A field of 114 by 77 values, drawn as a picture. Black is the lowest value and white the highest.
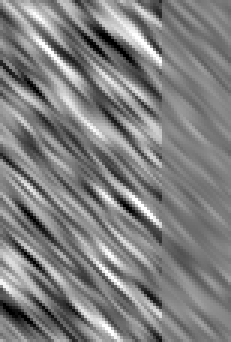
Seam: vertical, 70% of the way across, the right part calmer. Mirror symmetry: none. Odd rows or columns: none. Grain: diagonal, down to the right. Average level on the scale: 50%.
